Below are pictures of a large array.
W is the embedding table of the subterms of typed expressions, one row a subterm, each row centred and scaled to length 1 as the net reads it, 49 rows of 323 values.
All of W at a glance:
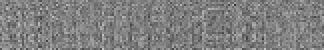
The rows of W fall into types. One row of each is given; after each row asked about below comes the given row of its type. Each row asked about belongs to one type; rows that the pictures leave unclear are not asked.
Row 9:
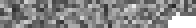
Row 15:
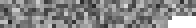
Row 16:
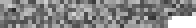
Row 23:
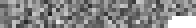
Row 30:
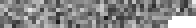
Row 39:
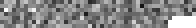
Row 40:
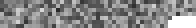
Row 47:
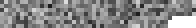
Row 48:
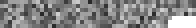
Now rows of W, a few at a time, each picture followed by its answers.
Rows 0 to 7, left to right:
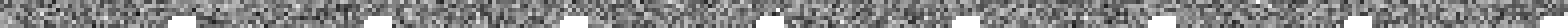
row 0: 47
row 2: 15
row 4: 23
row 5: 40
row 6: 47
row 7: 16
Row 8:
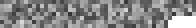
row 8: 39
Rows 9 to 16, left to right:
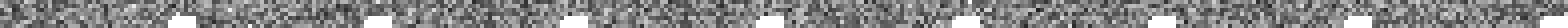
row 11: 40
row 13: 48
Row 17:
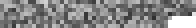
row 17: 16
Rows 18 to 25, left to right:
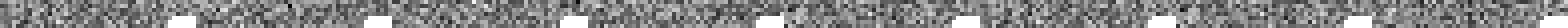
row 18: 23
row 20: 30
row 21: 16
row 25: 40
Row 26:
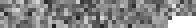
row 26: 15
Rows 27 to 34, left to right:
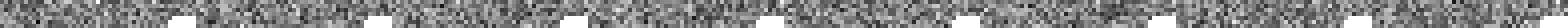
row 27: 47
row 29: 47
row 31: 9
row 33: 23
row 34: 48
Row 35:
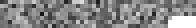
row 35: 48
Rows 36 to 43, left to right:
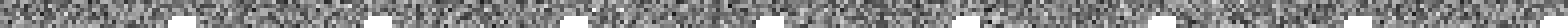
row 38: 39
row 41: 30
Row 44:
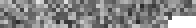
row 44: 15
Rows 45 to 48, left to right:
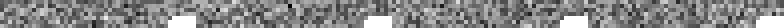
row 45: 40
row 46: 16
